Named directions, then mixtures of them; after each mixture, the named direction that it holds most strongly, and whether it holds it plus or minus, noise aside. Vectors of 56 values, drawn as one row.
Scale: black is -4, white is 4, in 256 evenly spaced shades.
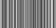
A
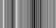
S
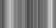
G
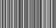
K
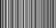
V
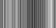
G, plus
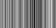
S, plus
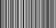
V, plus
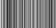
V, minus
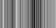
S, plus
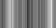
G, plus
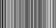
G, plus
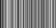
V, plus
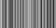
A, plus
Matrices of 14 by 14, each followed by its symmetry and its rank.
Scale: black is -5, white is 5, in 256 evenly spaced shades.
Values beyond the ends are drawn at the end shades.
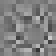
antisymmetric, rank two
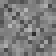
symmetric, full rank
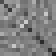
symmetric, full rank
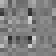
neither, rank two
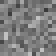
neither, full rank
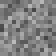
neither, full rank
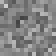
symmetric, full rank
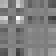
symmetric, rank one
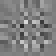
antisymmetric, rank two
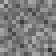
symmetric, full rank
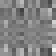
neither, rank two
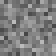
neither, full rank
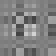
symmetric, rank one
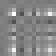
symmetric, rank one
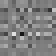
neither, rank two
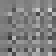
antisymmetric, rank two
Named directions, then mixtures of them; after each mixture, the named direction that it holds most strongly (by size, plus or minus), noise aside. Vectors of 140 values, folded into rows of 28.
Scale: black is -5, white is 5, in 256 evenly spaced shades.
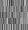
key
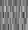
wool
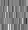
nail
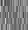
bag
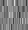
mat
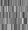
nail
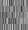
key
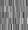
wool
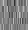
mat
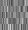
key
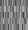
wool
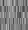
mat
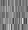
nail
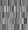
wool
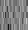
nail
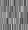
key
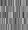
bag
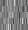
mat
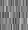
wool
